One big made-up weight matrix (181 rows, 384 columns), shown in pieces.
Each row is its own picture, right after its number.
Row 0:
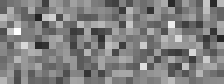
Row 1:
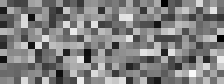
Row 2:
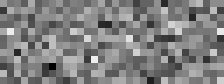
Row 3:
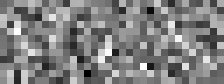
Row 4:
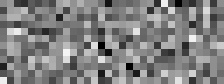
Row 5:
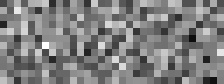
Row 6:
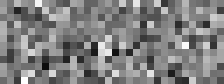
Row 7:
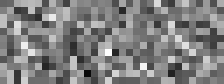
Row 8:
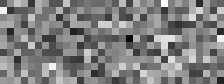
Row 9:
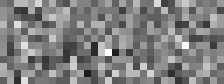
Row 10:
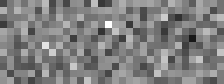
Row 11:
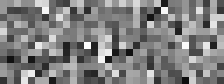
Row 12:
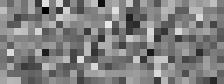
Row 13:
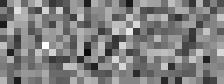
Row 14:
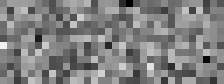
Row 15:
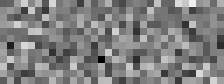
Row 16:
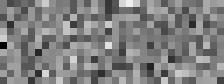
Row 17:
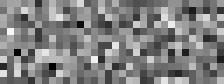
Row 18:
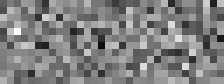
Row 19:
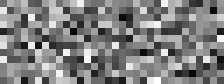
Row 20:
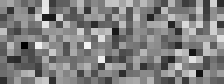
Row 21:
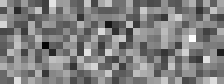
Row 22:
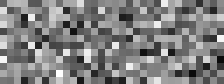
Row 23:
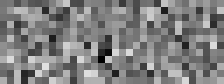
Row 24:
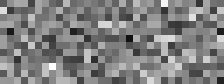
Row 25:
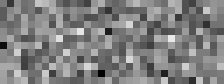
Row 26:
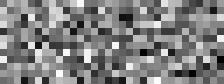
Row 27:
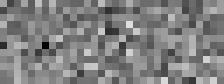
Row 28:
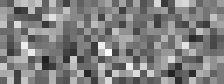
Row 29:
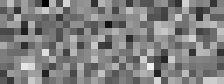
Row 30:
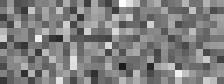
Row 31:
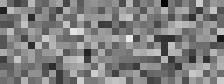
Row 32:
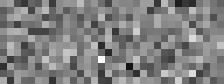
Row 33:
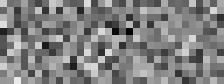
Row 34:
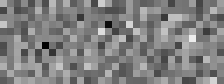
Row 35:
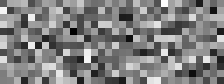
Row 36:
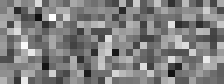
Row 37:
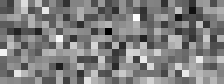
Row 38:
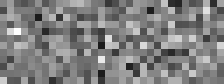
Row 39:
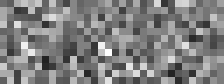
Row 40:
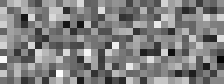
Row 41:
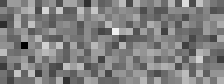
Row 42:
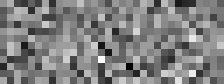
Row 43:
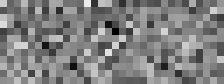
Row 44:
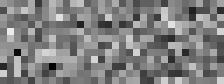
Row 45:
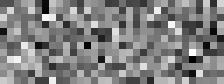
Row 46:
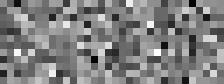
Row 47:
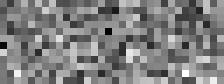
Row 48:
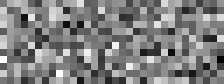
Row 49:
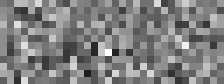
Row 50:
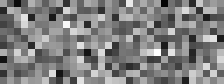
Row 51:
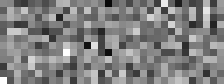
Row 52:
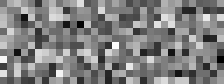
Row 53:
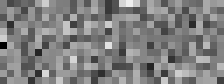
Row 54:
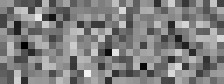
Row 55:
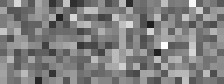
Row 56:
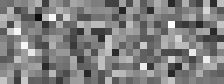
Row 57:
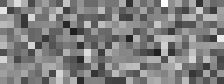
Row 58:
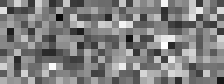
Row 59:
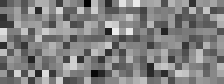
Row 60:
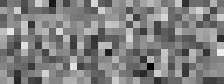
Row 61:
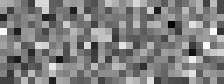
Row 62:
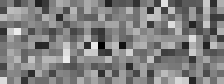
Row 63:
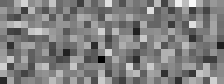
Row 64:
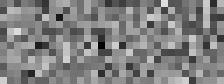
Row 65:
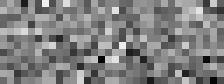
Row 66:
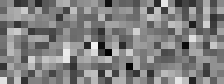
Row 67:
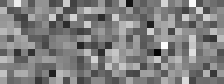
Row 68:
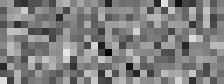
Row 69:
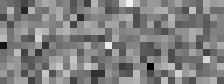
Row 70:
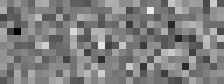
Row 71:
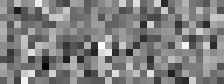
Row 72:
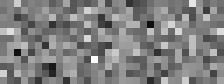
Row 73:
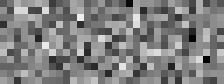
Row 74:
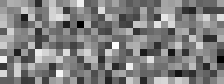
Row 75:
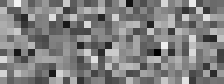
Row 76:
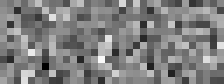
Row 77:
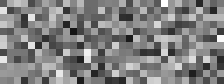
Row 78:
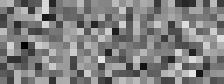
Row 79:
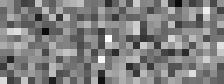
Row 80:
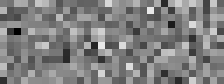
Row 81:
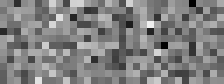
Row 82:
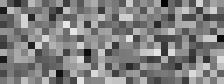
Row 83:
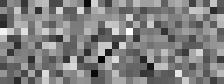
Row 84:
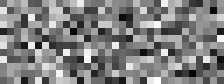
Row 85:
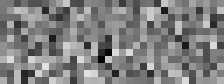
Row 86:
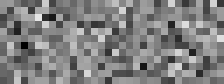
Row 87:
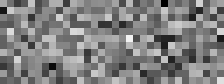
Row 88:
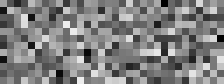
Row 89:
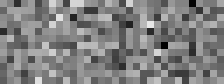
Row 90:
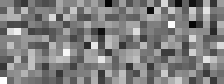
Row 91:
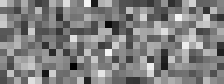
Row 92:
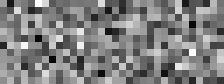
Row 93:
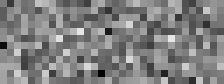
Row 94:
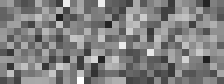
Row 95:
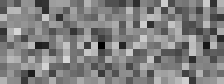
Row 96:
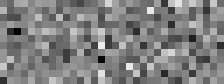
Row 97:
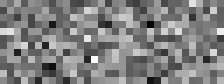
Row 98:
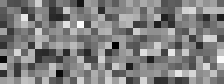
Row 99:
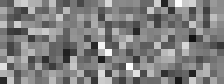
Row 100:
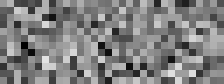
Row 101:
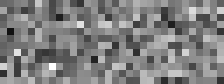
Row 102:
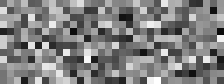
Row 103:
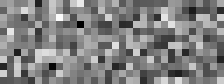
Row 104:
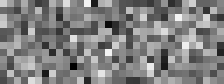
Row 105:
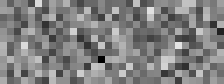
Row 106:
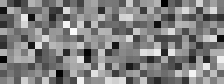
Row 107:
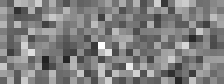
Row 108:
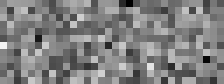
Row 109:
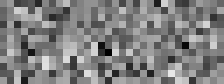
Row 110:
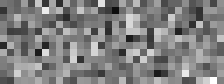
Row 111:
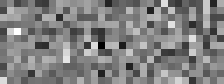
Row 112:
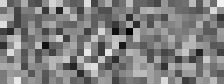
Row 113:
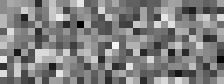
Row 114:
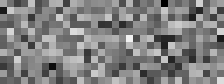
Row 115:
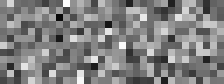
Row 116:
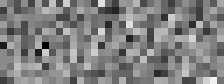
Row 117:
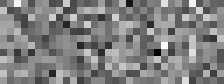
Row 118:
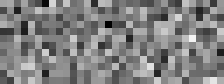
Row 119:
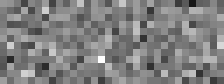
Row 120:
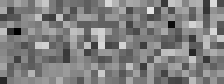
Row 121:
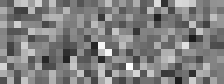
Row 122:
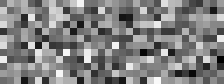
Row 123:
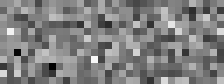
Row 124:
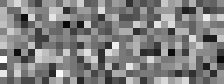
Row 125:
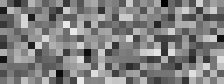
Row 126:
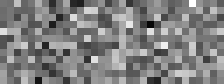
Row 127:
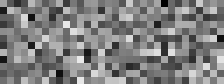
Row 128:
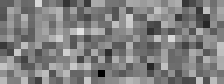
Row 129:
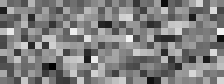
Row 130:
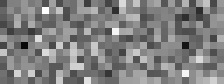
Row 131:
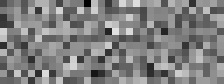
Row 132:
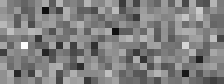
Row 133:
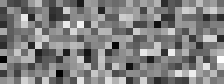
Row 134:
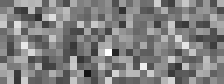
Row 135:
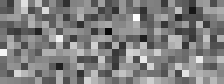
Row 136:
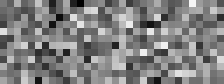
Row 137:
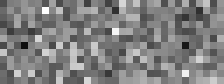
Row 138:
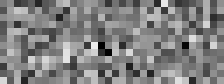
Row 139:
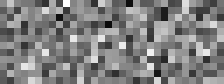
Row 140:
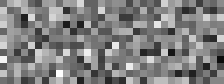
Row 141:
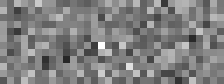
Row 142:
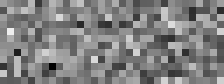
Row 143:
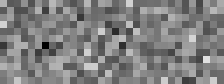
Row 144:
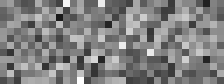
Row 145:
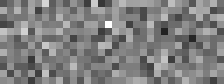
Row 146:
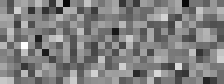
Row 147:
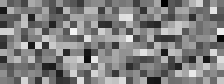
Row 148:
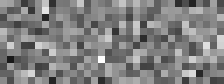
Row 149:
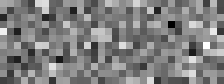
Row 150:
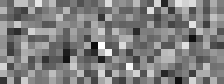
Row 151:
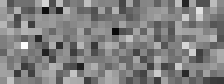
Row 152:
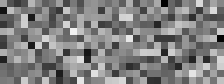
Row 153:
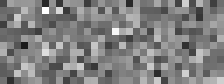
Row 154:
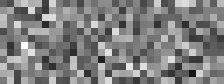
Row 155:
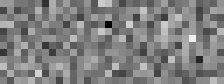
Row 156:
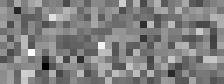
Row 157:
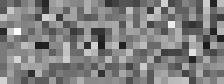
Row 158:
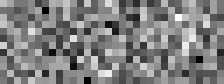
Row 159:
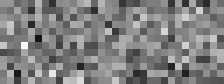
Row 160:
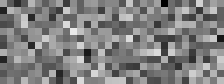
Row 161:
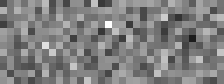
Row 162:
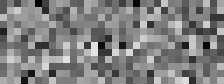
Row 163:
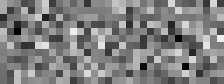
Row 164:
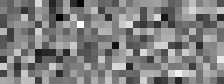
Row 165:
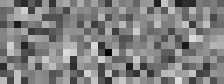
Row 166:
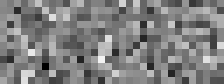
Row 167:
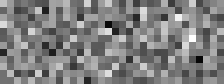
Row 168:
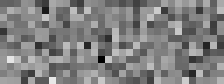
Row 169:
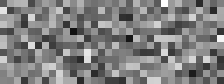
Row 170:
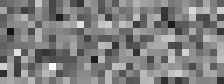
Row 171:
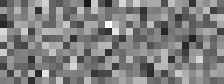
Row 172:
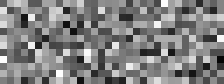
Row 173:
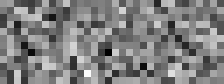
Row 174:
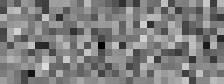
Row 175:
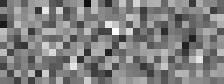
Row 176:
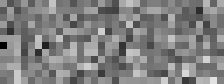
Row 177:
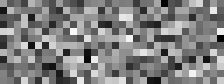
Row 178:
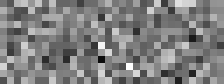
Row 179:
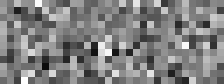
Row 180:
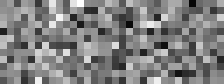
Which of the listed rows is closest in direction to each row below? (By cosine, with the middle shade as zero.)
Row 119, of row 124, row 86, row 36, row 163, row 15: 163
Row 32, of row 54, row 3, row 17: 54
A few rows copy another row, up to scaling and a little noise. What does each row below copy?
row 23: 85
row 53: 16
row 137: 130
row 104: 91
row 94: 144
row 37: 135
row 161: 10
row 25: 93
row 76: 166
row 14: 108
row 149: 61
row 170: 101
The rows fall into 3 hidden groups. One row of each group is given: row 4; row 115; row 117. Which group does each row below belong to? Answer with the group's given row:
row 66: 4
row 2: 117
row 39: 4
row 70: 4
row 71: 4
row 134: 4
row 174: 4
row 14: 115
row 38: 4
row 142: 117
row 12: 115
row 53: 115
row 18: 4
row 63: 4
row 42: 4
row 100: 4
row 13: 115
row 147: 117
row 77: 117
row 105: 4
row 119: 4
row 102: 117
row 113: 117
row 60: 115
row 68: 4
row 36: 4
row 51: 4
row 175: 115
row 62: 4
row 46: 117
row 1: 117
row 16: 115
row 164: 117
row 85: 4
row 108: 115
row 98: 117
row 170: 117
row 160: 117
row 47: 115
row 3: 4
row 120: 4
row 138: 4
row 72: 117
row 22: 117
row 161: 115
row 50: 117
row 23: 4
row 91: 115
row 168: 4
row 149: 4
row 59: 115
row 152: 117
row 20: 4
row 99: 4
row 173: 4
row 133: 117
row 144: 115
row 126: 117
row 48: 117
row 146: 115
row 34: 115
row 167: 115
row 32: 4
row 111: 4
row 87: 117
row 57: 117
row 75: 117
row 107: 4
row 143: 115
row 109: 4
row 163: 4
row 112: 115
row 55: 117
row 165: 4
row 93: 115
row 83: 115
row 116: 115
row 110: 115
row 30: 115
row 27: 115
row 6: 4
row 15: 4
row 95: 4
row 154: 4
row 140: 117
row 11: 4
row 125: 117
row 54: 4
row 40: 117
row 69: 115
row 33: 115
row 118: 115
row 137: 115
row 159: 115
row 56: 4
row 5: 115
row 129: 117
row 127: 117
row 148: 4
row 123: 117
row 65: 115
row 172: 117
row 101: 117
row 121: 4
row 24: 117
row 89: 117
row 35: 117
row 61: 4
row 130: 115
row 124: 117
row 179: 4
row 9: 4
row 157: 4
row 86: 4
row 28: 4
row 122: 117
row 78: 4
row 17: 117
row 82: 117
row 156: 4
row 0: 4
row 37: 115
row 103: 117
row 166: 4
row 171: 115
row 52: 117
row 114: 117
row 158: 115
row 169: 117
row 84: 117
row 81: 117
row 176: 115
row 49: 4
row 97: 117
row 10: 115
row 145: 115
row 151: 115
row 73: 115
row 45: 4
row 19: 117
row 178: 4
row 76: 4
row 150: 4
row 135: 115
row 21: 115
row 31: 117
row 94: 115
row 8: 117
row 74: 117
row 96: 4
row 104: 115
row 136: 117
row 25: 115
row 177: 117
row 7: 4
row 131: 115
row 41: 115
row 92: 115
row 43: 115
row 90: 4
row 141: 4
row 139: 115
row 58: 117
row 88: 117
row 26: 117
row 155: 115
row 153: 115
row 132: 115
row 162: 4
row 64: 4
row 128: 115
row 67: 117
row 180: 117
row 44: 117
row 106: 117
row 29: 115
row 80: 4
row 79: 4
